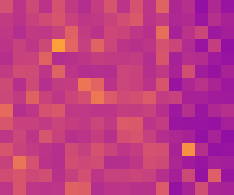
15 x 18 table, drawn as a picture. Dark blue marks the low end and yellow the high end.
Seam: vertical, 70% of the way across, the left part higher. Roughest part: bottom right. Stripes: none.
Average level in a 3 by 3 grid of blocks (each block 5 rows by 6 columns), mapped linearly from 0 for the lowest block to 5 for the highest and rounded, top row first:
541 / 550 / 541
